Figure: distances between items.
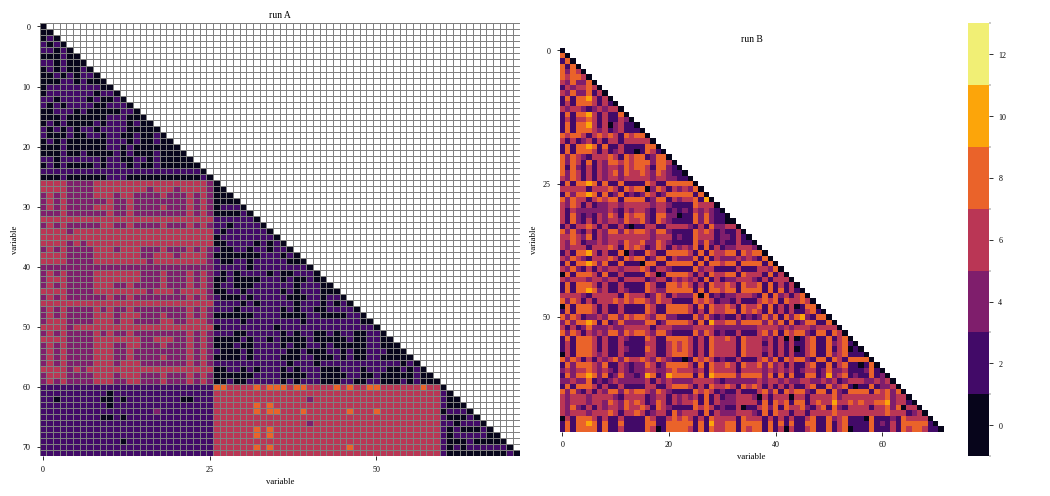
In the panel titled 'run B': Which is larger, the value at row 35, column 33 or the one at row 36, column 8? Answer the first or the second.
the first
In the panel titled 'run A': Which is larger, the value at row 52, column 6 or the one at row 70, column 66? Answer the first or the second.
the first
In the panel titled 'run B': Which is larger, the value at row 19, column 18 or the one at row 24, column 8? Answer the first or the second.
the second
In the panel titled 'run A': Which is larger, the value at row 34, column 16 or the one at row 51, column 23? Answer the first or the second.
the first
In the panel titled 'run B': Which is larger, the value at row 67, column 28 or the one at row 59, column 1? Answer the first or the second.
the second
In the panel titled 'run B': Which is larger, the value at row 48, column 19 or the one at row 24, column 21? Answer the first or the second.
the second
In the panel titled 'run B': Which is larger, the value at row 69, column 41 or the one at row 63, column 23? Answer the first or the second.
the second
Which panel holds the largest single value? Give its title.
run B
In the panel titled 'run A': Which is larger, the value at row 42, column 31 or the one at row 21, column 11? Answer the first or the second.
the second
